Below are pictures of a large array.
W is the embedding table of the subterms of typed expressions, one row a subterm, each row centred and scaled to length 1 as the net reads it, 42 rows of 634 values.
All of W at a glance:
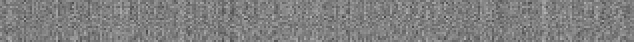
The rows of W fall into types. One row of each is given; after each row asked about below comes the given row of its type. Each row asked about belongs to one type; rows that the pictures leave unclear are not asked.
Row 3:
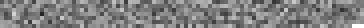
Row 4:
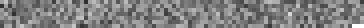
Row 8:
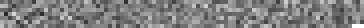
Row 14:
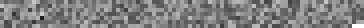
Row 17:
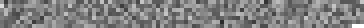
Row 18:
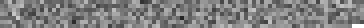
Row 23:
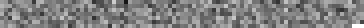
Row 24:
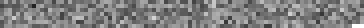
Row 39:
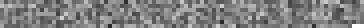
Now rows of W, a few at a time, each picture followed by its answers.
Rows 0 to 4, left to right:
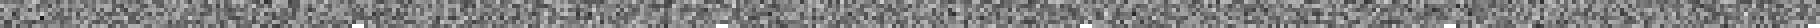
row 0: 14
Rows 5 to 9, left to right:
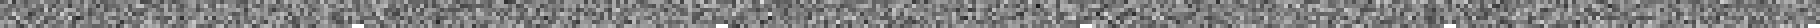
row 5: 8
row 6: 18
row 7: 18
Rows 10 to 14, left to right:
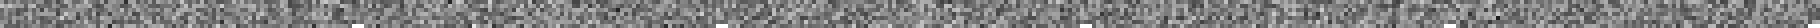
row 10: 39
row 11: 8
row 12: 8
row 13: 17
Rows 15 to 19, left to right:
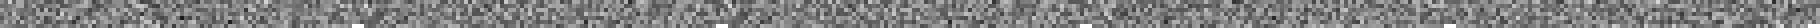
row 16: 17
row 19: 3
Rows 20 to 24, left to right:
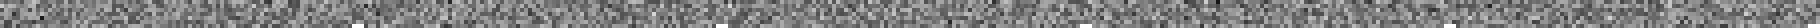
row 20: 14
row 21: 4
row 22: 17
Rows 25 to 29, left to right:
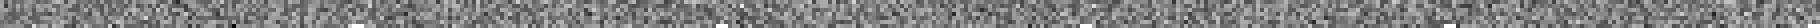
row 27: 4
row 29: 17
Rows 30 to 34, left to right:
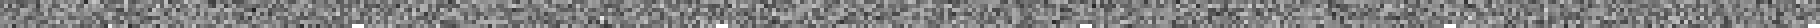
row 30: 8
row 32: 39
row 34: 23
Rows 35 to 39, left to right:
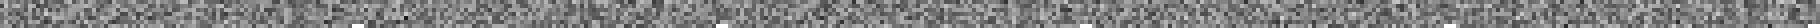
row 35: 39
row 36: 14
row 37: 39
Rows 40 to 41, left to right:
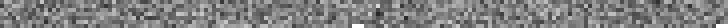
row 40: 18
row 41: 4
